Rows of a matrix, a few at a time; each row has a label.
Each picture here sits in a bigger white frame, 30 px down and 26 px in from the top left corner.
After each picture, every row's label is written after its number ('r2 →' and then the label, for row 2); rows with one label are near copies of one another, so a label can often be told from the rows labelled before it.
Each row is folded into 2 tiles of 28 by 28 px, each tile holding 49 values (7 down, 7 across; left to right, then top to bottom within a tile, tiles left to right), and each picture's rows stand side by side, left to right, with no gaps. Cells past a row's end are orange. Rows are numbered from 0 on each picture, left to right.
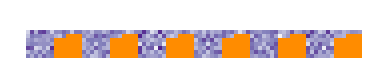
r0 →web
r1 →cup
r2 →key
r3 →cup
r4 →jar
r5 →key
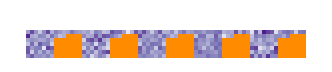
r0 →key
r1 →cup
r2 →key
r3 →jar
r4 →web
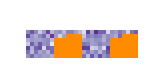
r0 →key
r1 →web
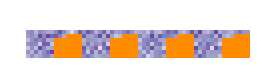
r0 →cup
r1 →key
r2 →cup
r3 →key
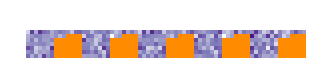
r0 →web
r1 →jar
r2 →web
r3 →jar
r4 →key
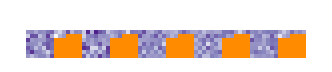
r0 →jar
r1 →web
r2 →key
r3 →cup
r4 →jar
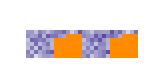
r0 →cup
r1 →cup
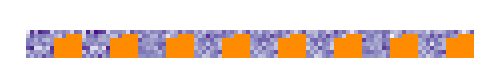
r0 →web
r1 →web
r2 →jar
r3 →cup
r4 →cup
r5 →cup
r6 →jar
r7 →cup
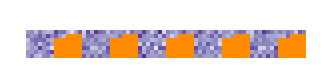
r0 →cup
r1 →web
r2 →key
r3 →key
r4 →web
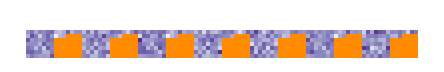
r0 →jar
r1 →cup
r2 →jar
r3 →cup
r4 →key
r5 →jar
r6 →web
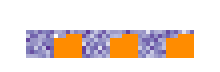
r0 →jar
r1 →key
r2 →cup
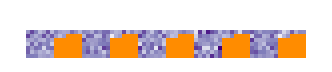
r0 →key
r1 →jar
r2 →key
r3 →web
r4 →jar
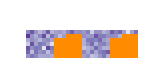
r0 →key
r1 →cup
